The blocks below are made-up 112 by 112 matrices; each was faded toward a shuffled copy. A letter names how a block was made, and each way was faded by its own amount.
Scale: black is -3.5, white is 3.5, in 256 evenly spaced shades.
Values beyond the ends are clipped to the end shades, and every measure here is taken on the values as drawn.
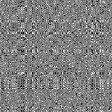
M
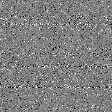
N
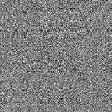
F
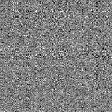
F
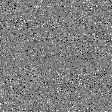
N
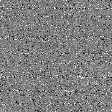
N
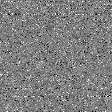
N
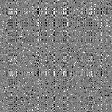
M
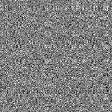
F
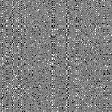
M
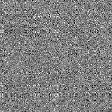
F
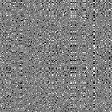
M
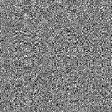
F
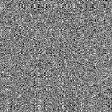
F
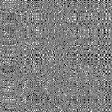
M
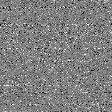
N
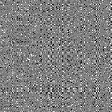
M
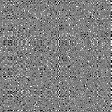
M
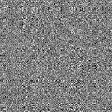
F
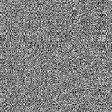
F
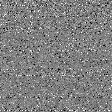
N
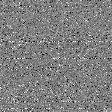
N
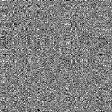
F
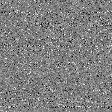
N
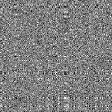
F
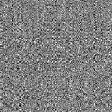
F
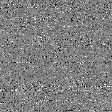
N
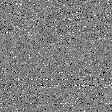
N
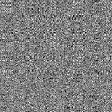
F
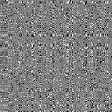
M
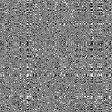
M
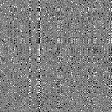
M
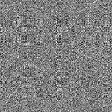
F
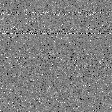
N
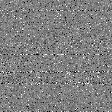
N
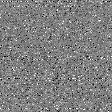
N
